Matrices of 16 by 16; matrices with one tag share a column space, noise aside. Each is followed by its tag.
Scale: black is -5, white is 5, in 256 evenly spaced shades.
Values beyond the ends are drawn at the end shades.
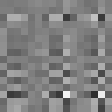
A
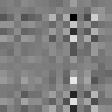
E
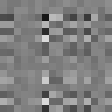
E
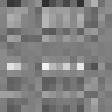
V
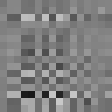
A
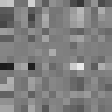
V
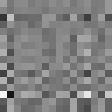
A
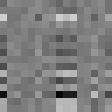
A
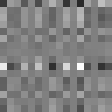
V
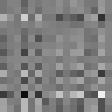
A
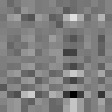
A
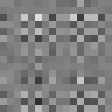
E
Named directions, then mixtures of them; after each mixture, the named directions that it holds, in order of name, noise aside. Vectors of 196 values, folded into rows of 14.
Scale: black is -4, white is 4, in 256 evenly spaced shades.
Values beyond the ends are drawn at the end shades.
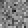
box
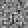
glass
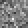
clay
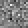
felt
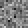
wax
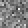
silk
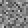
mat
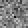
silk, wax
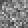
clay, glass, wax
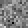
box, glass, wax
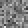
glass, wax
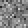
silk, wax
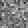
felt, silk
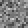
clay, glass, mat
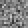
glass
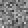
felt, glass, mat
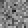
box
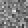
box, glass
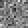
box, wax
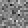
felt, glass, mat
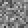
clay, mat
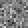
glass, wax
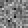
wax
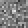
box, felt, glass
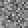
box, felt, silk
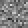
felt, glass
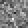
clay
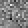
felt
